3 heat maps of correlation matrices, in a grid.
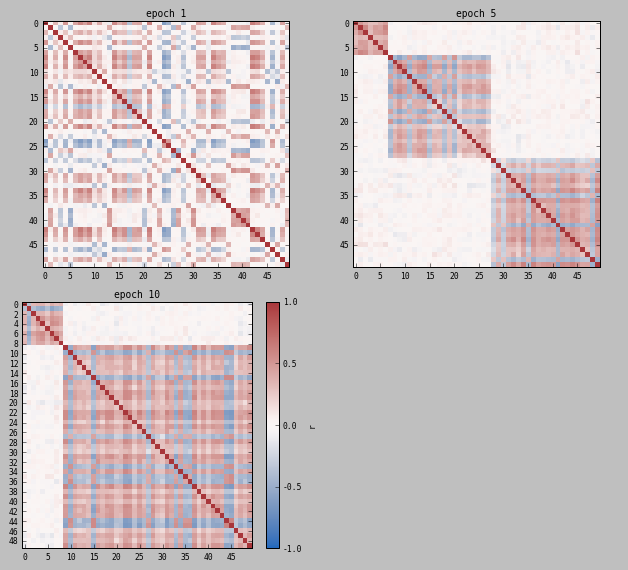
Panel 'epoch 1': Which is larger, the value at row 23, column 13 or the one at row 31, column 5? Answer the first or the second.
the first
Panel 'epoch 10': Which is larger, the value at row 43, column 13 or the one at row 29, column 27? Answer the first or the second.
the first
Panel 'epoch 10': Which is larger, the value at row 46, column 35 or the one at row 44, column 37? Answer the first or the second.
the first
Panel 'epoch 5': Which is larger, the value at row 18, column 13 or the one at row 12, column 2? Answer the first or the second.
the second
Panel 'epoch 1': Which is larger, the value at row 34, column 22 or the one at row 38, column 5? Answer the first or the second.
the first
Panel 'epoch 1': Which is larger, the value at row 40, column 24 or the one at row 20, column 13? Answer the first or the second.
the first
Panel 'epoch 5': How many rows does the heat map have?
50
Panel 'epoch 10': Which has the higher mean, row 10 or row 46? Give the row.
46
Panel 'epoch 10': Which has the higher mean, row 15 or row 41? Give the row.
41
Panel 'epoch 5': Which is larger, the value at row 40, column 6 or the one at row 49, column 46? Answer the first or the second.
the second
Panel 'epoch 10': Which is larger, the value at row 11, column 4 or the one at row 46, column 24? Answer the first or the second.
the second
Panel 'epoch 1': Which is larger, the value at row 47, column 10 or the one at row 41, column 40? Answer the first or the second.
the second
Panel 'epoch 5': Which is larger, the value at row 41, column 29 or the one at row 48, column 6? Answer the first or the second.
the second
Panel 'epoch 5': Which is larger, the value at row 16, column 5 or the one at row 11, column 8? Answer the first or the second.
the first
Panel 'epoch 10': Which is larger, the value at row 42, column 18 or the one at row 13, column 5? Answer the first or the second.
the first
